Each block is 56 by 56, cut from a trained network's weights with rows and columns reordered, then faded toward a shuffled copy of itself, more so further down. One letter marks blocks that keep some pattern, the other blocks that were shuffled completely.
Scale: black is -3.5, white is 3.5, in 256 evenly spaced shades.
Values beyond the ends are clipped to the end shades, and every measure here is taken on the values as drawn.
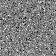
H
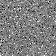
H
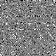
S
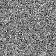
H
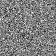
H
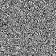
S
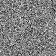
H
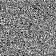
H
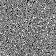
H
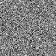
S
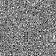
S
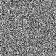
S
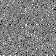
S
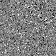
H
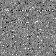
S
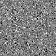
S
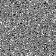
S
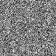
S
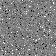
H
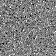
H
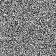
H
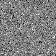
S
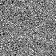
S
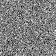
H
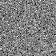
S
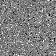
H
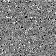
S
